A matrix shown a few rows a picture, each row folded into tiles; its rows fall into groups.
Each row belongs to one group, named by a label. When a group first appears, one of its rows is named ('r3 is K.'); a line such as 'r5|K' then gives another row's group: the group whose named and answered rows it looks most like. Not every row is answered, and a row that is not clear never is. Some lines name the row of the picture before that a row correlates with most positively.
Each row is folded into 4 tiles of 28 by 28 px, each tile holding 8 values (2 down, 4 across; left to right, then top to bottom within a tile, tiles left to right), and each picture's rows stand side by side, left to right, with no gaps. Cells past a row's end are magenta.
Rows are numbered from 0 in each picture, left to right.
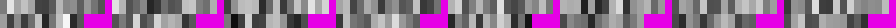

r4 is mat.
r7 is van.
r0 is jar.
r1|mat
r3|mat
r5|mat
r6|van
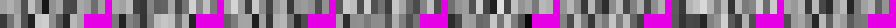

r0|mat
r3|jar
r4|van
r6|van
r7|mat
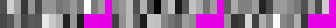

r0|van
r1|mat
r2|van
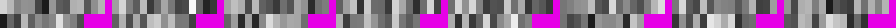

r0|mat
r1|mat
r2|mat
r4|jar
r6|mat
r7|van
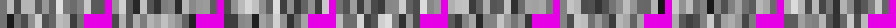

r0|jar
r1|mat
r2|van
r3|van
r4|mat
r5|jar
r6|jar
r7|jar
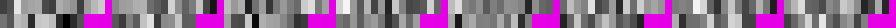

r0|van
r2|mat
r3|jar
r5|van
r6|jar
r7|jar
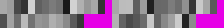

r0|mat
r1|jar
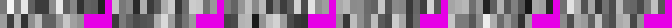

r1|mat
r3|jar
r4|jar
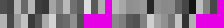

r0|van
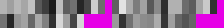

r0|jar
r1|jar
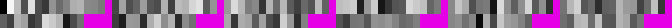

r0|van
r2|jar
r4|mat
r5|jar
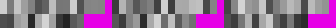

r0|van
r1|van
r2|van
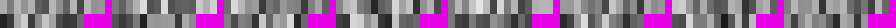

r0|van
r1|van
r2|jar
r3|jar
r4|van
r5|van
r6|jar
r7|jar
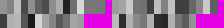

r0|mat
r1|jar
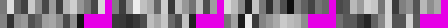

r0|van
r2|mat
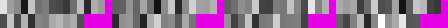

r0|mat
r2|van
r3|mat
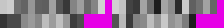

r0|mat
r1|mat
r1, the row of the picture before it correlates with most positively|0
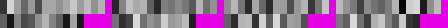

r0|van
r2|mat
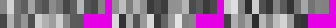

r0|mat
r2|mat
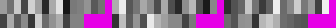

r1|mat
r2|van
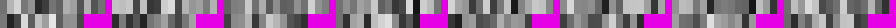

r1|mat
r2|van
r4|mat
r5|van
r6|jar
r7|jar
